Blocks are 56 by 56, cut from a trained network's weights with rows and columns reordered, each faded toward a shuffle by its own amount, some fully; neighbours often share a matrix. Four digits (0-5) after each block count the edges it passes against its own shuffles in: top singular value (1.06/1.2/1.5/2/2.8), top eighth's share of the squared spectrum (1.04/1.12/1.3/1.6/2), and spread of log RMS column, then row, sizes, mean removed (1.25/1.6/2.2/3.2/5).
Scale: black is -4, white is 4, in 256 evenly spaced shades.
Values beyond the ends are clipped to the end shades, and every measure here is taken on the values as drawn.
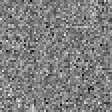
2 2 0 1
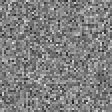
0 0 0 0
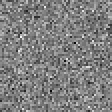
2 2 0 0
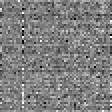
3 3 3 0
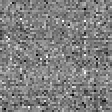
2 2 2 0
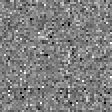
1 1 1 0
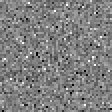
0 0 0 0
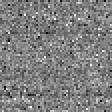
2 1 0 0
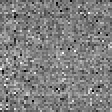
2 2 1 0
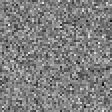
0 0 0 0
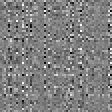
4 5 4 3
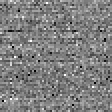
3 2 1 0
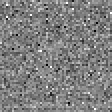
0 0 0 0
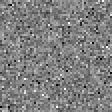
0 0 0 0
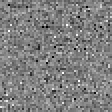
1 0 0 0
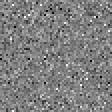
1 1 0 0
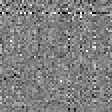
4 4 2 2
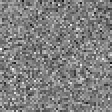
1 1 0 0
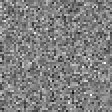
2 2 0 0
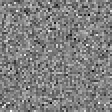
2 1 0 1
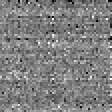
3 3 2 1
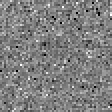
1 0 0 0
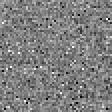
1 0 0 0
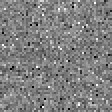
1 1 0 0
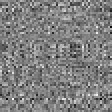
4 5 3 3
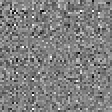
3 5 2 2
